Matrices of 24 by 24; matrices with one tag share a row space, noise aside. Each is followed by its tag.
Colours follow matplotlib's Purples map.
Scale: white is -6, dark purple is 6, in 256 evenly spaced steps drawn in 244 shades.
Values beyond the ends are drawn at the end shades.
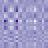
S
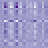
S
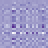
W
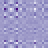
S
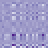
W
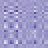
S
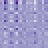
S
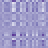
W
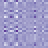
S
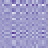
W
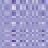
W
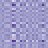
W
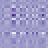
W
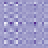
S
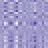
S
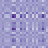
W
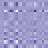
S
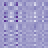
S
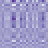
W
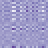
W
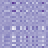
W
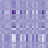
W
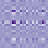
W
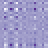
S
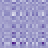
W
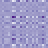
W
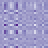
S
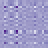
S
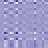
S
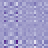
S
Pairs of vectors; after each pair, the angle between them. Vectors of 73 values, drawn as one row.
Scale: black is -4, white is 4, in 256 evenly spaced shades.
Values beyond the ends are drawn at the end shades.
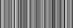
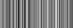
orthogonal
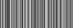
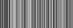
partly aligned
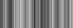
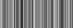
partly opposed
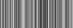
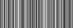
partly opposed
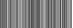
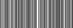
partly opposed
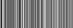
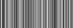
partly opposed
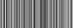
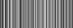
partly opposed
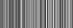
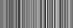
nearly parallel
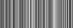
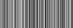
partly opposed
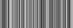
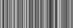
orthogonal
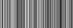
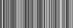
nearly opposite
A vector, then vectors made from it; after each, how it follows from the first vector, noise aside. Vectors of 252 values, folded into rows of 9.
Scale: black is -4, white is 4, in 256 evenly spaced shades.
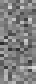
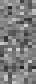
sign-scrambled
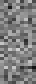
negated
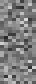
sign-scrambled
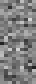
sign-scrambled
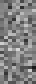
negated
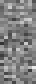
sign-scrambled
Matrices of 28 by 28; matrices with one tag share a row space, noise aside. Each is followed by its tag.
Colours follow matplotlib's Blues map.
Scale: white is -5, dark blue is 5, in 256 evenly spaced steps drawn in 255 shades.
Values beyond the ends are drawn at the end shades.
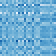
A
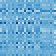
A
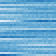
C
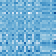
A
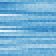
C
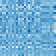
A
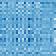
A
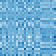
A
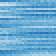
C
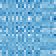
A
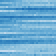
C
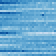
C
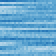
C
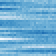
C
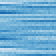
C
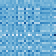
A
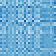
A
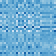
A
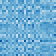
A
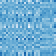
A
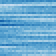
C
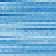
C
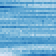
C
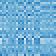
A
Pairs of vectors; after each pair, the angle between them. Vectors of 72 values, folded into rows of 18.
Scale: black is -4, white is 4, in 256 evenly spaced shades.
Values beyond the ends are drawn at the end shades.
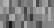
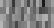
orthogonal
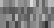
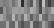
partly opposed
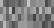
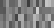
partly opposed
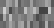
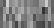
partly aligned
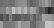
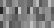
orthogonal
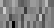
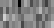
orthogonal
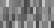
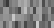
nearly opposite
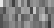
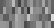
partly opposed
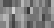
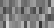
orthogonal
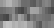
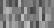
orthogonal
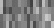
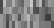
nearly opposite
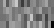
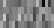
orthogonal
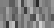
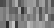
partly aligned
